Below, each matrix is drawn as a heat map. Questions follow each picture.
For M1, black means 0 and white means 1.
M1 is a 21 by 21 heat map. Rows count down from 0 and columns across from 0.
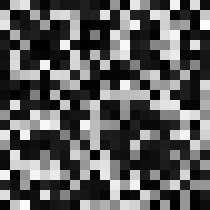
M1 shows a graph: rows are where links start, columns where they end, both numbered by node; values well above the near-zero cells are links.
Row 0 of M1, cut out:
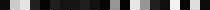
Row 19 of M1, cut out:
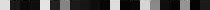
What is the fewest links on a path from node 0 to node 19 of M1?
1
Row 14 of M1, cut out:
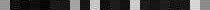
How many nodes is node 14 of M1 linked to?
6
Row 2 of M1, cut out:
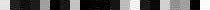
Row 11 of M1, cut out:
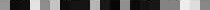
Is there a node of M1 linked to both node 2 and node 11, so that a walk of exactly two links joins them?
yes
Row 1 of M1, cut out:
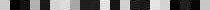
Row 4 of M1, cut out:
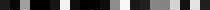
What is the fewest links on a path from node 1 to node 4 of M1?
2
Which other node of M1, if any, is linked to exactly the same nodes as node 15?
node 6
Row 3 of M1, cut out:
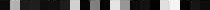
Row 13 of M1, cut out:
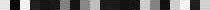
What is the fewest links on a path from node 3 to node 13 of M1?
2
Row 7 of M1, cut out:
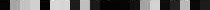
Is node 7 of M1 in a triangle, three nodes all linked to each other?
yes
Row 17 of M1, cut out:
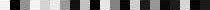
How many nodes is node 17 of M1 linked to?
12
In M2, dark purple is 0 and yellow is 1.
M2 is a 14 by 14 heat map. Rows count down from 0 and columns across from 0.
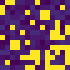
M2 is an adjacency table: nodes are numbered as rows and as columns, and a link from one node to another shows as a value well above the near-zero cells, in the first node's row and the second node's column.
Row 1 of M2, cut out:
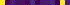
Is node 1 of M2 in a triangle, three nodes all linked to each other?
no
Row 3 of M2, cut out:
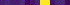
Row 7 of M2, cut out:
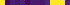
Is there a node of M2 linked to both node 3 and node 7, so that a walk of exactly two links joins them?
no
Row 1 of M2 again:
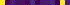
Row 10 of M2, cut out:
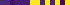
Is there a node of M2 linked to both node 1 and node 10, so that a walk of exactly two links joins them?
no
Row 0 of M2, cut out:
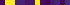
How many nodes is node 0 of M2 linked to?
3
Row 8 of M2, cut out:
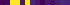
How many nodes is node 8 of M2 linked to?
3
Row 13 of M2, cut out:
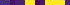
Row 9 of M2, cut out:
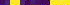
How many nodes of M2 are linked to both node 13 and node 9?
3
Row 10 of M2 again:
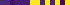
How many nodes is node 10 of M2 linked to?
5
